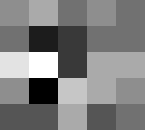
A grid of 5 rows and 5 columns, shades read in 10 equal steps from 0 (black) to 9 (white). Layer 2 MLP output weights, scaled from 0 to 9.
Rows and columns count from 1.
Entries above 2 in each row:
5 3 4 4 5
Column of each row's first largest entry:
2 1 2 3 3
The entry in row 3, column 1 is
8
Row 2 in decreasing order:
4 4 4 2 1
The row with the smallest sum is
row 2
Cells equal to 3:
3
